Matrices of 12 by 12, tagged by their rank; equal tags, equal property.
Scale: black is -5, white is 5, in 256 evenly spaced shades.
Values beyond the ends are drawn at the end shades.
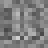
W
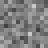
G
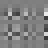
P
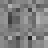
W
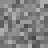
G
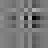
P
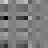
P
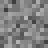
G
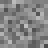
G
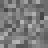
G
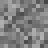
G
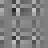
P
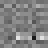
W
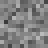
G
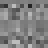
W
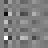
P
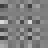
P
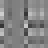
P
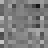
W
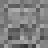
W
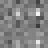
W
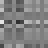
P
